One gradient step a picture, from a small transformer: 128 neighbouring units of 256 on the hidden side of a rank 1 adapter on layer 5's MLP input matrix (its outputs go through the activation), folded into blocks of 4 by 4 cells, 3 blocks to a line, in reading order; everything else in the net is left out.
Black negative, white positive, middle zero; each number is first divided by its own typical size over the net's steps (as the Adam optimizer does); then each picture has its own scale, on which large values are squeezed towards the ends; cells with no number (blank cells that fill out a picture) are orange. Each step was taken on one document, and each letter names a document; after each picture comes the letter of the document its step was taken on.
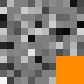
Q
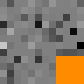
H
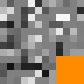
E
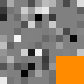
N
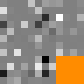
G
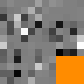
H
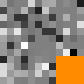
Q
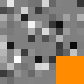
Q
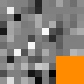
E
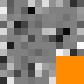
Q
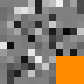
Q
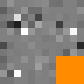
H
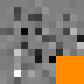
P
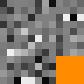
E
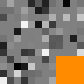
N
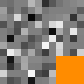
E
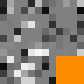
N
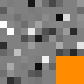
G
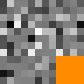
Q
